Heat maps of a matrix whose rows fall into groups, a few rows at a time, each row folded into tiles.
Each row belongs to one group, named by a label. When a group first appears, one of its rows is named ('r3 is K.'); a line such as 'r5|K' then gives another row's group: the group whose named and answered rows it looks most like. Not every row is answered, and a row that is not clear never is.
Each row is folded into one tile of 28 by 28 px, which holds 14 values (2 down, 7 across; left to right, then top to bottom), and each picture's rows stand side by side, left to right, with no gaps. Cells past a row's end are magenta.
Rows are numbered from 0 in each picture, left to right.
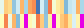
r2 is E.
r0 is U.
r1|E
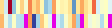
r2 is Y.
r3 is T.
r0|T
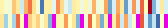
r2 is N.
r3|U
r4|U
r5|T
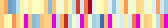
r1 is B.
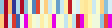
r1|T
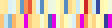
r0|B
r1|N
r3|N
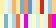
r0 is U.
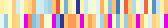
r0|Y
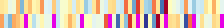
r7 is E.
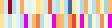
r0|T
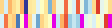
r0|U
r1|B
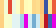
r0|T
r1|Y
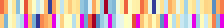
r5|N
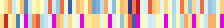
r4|Y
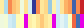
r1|T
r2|Y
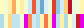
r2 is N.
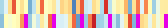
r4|Y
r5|U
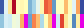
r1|E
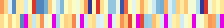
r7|T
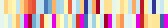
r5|N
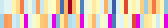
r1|T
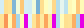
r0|U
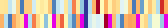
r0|B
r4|B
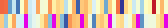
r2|B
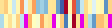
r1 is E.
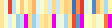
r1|B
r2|Y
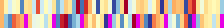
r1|T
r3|N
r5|B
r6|Y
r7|U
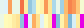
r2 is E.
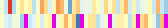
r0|T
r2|N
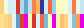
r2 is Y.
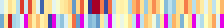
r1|N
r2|Y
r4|Y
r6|E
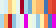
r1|Y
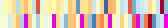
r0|Y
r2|B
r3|B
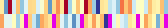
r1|B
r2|T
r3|N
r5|U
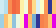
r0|E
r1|B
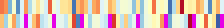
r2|Y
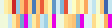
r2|T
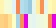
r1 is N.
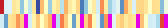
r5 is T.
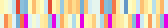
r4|N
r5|N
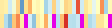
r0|B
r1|Y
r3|B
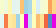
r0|U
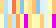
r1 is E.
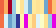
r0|T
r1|Y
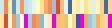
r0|U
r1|E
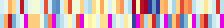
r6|E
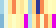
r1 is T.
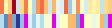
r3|Y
